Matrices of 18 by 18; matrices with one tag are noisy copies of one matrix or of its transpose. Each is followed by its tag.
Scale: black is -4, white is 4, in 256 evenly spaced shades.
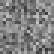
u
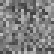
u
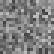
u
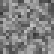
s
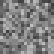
s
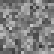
s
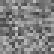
u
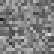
u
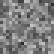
s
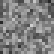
s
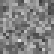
s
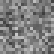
u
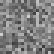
u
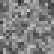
s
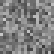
u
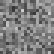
u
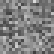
u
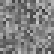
u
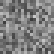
u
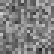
u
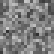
s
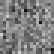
u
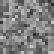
s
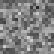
s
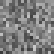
u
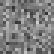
u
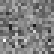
u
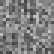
u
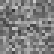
u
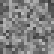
s
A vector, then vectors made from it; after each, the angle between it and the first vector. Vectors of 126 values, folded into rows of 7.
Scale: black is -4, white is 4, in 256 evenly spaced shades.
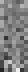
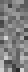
nearly opposite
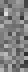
partly opposed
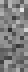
partly aligned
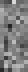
partly aligned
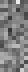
partly opposed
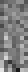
nearly opposite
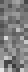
nearly opposite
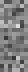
partly aligned
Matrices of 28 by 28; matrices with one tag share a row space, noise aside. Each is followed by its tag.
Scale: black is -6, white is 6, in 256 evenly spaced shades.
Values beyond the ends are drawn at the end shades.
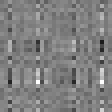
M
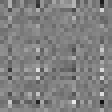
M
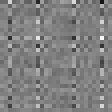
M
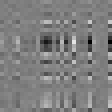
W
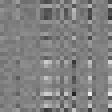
W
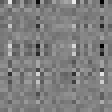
M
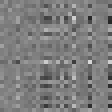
W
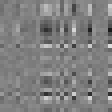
W
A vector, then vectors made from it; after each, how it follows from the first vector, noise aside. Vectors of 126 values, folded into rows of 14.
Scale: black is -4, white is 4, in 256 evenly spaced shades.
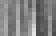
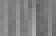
shrunk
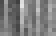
reversed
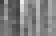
reversed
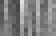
reversed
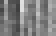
reversed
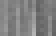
shrunk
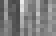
reversed
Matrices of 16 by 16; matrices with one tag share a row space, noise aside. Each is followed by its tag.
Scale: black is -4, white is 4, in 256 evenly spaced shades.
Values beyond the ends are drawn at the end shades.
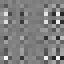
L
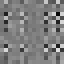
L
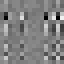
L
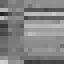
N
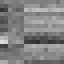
N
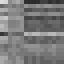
N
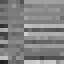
N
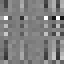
L
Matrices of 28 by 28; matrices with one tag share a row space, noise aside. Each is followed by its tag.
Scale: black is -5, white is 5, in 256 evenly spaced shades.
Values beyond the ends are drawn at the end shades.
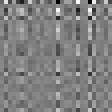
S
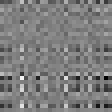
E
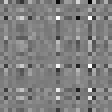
S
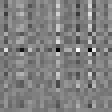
S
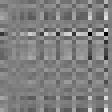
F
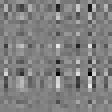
S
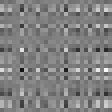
E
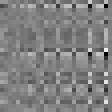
F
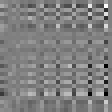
F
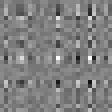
S
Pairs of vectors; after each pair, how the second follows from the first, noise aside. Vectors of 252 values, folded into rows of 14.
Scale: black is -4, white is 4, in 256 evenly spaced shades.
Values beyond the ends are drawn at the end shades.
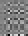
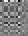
reversed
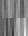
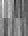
reversed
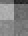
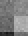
reversed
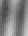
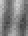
reversed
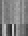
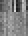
reversed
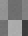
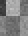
reversed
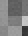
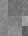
shrunk
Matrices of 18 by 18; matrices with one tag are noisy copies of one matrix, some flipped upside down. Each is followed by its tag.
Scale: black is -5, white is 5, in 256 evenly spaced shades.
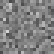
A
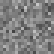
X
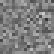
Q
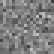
Q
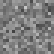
X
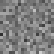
A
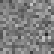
Q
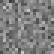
A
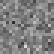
X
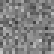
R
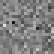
X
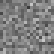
Q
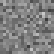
Q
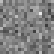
R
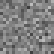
Q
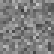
X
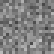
R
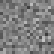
Q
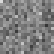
R
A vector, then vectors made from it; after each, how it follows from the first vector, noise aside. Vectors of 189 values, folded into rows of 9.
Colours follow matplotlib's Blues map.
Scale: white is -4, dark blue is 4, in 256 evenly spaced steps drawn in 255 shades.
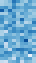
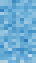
shrunk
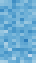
shrunk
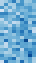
sign-scrambled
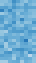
shrunk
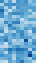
sign-scrambled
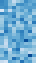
sign-scrambled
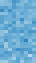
shrunk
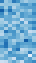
sign-scrambled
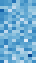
sign-scrambled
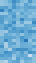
shrunk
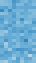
shrunk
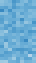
shrunk
